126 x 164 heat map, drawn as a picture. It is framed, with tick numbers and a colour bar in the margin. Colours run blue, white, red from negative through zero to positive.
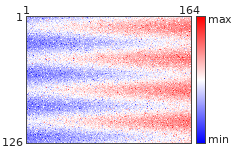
Stripes: horizontal, repeating 4 times. Ninth with the lowest average: bottom left. Mirror symmetry: none. Slope: up to the right.
